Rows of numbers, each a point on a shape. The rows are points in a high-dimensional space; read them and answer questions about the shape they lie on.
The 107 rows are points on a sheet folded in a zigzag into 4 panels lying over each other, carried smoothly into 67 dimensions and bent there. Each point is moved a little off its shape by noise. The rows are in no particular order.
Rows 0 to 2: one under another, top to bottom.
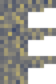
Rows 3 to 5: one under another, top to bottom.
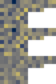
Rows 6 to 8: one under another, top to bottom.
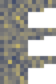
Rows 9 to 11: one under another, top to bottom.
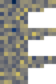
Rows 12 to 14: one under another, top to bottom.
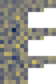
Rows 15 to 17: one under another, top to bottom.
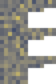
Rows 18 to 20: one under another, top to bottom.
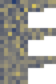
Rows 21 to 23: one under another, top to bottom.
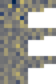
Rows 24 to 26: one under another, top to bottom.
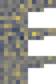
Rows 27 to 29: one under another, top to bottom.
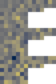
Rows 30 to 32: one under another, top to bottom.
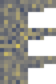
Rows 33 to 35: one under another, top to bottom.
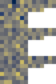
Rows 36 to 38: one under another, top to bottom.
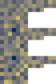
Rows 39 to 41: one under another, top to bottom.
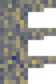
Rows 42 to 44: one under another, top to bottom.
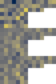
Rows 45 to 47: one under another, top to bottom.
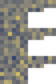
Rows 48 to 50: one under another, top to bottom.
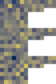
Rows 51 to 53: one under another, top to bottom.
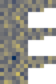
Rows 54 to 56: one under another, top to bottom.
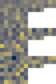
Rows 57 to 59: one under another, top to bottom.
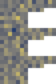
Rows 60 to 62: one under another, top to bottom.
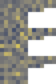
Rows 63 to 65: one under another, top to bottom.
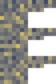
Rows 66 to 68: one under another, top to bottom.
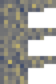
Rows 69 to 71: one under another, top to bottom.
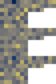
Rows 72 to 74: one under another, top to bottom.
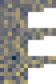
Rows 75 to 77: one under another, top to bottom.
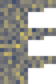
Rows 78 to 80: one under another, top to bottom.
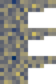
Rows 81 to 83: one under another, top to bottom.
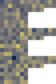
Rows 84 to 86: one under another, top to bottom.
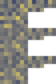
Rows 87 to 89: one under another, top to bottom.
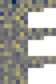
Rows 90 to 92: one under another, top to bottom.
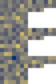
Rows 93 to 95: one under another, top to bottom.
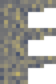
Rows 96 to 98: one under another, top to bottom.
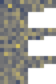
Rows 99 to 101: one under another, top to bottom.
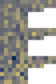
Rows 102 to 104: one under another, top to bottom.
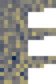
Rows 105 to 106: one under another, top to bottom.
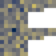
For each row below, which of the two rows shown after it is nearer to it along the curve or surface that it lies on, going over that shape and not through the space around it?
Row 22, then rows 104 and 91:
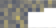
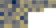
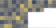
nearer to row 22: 91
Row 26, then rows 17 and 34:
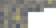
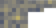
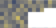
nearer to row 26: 17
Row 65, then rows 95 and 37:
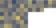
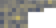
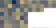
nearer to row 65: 95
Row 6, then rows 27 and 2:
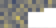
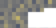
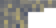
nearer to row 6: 2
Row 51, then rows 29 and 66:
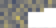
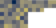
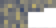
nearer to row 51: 66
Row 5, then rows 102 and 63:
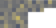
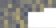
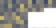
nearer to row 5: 63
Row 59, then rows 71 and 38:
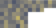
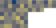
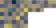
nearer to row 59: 71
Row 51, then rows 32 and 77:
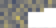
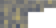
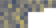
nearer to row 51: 77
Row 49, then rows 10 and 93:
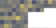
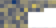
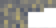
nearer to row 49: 93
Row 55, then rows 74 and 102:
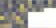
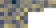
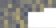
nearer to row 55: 102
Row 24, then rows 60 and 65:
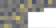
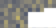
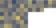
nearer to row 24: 65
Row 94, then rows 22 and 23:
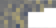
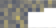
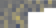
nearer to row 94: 23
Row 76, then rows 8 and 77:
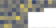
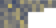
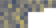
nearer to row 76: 77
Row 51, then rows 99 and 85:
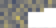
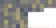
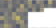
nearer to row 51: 99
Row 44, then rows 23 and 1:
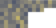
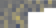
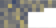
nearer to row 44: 1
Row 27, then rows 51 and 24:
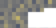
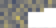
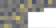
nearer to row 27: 24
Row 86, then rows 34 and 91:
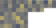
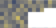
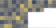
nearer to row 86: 91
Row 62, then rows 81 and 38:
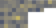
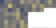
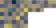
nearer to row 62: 81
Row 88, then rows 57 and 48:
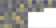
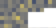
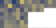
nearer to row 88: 57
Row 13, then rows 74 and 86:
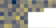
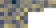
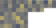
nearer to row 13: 74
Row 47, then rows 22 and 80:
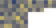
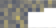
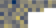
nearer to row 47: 22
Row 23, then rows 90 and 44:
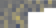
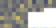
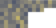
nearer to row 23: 90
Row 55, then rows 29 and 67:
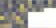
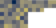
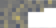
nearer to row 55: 67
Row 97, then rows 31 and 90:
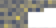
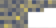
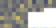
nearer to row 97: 31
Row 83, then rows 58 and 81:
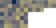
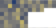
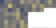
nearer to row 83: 58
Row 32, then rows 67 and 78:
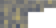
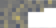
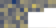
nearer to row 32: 67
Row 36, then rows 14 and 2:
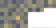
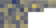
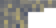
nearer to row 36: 2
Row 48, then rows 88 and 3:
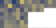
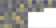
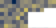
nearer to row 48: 3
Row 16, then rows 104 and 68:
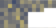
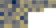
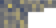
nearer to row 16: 68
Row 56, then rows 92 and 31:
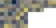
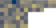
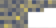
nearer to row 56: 92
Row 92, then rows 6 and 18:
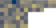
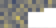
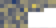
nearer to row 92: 18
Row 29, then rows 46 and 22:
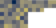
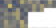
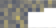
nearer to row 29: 46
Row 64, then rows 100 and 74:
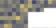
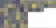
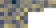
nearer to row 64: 100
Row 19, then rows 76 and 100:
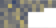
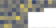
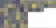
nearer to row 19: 100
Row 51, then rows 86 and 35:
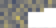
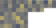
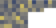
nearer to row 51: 35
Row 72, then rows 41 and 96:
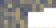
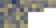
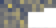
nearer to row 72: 96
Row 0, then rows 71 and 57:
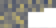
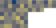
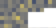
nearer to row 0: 57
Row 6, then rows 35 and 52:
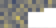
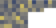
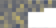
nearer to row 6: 35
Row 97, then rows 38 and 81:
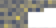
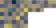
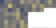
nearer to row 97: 81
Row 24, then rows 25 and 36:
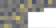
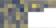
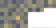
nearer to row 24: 36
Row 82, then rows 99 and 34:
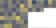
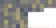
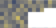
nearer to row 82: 34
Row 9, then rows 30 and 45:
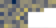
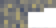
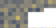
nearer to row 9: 30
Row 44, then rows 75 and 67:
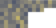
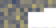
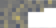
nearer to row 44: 75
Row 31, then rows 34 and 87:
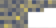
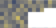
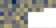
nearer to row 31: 34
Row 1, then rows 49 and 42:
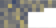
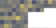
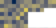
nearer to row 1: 42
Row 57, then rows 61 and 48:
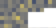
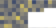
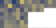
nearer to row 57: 61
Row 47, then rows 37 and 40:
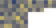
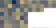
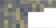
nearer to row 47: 40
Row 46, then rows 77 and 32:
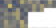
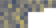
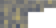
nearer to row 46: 77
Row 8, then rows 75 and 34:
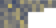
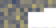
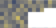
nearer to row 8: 75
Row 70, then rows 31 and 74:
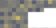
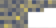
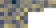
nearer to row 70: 31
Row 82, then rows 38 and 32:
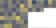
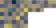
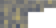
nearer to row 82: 32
